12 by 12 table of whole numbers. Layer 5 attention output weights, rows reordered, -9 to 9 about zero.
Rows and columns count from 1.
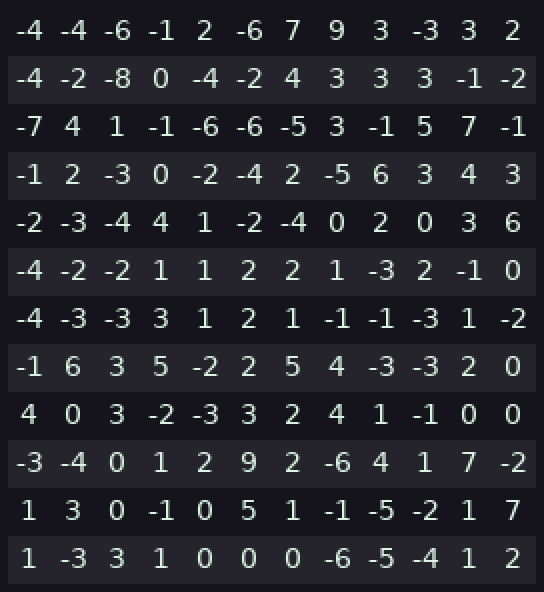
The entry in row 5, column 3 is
-4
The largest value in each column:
4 6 3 5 2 9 7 9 6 5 7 7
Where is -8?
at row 2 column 3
